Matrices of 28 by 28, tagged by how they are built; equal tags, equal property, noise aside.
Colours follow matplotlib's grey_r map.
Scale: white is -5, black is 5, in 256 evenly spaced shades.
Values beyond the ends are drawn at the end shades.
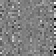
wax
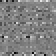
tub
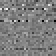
tub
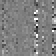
wax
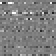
tub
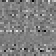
tub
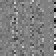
wax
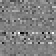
tub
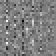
wax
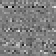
tub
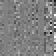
wax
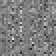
wax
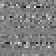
tub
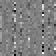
wax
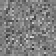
wax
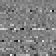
tub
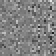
wax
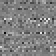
tub
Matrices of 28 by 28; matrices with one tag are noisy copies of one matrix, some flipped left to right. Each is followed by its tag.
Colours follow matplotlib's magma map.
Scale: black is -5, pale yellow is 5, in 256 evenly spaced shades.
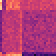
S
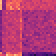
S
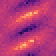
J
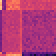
S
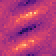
J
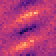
J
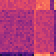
S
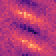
J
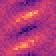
J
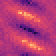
J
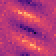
J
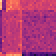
S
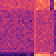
S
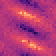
J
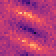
J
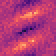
J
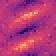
J
